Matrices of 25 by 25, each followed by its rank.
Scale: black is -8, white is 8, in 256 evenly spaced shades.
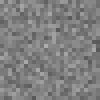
full rank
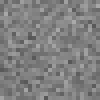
full rank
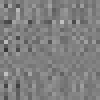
three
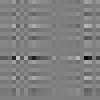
one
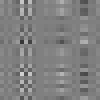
one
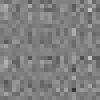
three
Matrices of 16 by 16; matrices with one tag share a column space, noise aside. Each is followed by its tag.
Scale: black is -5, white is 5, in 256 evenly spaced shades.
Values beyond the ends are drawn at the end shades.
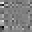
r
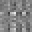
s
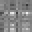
s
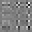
r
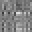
s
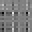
s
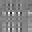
s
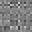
r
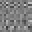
r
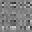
r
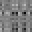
s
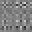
r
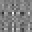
s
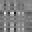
s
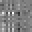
s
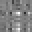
s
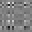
r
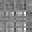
s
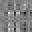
s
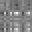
s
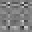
r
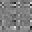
r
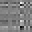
r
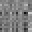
s
